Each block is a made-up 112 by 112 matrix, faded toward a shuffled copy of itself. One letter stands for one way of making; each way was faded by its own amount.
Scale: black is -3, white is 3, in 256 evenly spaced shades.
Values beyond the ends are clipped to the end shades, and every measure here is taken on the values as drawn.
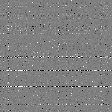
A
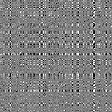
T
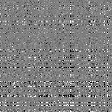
A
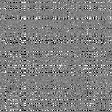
A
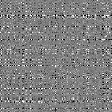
A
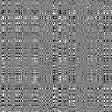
T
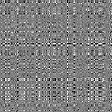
T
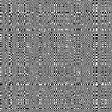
T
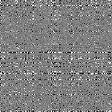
A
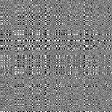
T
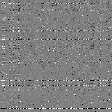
A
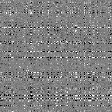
A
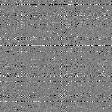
A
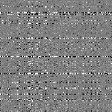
A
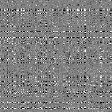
A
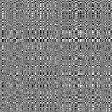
T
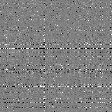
A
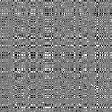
T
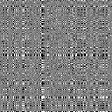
T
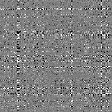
A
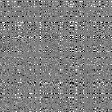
A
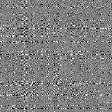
A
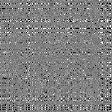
A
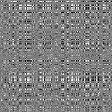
T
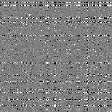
A
